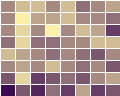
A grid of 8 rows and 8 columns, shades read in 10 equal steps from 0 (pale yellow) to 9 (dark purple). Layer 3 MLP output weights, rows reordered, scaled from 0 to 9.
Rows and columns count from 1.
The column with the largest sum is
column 1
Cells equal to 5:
10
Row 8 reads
9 6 8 5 7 3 7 6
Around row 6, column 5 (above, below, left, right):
4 5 2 5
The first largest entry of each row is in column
6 8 8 1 7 8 3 1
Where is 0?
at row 2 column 2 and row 3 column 4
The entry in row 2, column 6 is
4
